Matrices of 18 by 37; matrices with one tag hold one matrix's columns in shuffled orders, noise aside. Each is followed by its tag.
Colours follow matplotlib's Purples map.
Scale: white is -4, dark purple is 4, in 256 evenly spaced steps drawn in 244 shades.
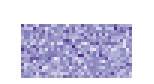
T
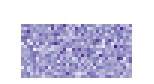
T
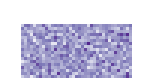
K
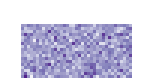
K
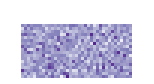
K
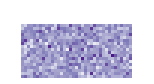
T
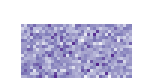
K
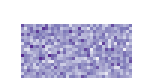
T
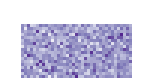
K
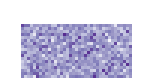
K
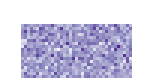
T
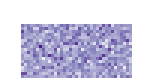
T
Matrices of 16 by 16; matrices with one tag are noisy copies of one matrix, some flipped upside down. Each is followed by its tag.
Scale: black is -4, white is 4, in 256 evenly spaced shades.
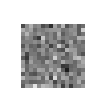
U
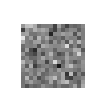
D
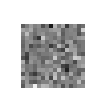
U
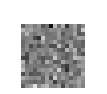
U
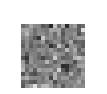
U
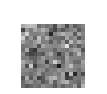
D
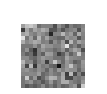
D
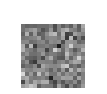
D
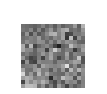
D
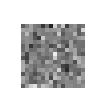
U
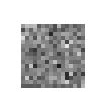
D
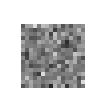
U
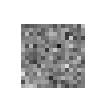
D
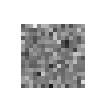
U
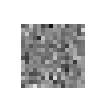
U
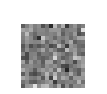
U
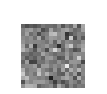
D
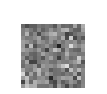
D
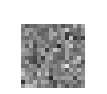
D
